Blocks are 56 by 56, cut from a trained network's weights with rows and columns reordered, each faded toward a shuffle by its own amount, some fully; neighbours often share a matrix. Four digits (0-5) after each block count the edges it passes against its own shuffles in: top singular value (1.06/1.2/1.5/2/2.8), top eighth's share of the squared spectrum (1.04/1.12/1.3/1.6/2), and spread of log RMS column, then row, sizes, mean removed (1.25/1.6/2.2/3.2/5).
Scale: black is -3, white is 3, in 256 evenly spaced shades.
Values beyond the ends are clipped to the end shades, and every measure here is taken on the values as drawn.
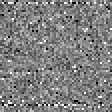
3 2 0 2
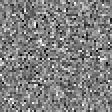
2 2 0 1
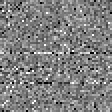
3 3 0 2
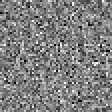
2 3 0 1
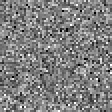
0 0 0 0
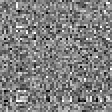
4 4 2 2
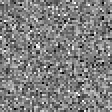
1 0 0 0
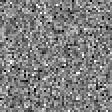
0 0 0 0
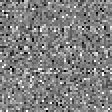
2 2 0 2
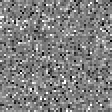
0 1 0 0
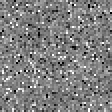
0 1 0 0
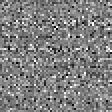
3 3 0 2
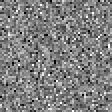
0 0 0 0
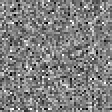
2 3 0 1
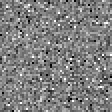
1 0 0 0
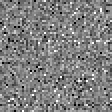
1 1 0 0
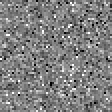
0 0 0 0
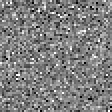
0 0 0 0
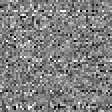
3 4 1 3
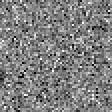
1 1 0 0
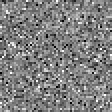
0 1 0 0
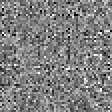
2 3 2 2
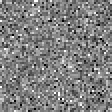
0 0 0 0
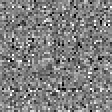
2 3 2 2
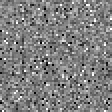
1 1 0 0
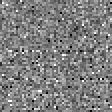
2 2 0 1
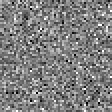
2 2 1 0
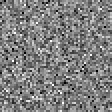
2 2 0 0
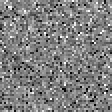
1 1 0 0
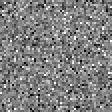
1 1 0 0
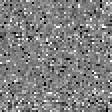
1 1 0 1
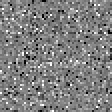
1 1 0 1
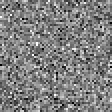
1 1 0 0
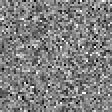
0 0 0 0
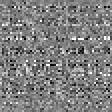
3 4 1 4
